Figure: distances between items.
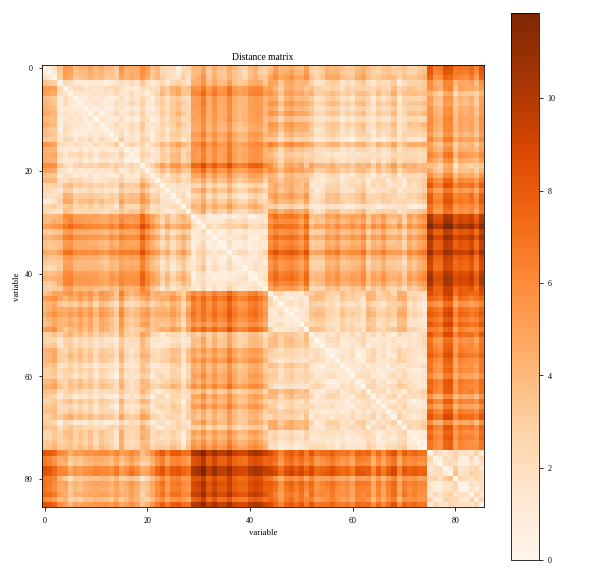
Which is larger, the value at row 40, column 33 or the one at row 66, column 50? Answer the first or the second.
the second
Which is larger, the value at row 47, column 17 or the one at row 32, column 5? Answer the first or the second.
the second
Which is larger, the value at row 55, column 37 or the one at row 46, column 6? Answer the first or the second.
the first
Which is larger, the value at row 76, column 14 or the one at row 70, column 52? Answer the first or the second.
the first
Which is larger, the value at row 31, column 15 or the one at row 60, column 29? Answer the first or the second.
the first
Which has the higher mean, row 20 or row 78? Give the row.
78
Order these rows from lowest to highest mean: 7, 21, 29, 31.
21, 7, 29, 31
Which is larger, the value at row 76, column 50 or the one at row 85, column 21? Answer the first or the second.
the first
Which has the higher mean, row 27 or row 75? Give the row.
75
